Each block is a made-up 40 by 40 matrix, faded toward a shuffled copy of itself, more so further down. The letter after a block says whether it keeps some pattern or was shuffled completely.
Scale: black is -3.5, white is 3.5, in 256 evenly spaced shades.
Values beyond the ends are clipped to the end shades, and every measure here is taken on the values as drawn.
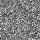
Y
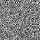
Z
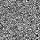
Z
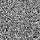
Z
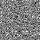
Z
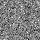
Y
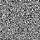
Z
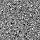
Y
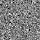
Z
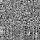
Z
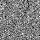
Y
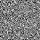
Z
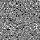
Z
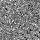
Y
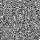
Z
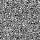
Y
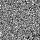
Y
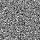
Y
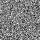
Y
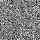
Y
